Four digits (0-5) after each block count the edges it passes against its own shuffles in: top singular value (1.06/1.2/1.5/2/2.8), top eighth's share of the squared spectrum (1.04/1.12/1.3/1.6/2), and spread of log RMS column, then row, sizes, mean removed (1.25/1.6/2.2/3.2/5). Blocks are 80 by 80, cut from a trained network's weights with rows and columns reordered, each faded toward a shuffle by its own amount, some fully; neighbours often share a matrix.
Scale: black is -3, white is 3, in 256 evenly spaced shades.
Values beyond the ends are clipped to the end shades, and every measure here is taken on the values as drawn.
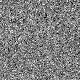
0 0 0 0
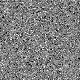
2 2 0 1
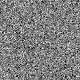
2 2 0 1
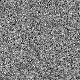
0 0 0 0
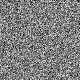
1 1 0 0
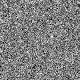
0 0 0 0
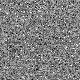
0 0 0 0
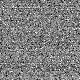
2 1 0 0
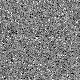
0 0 0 0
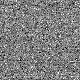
1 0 0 0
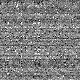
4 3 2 1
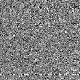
4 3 0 2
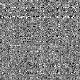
3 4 1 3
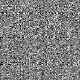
3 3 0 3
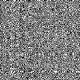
3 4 1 2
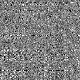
3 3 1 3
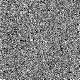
2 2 0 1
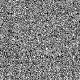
2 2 0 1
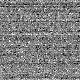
3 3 1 1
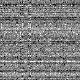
4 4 2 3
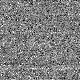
1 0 0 0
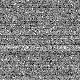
3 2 0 1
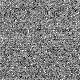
1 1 0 0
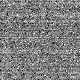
3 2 0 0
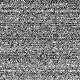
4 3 1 1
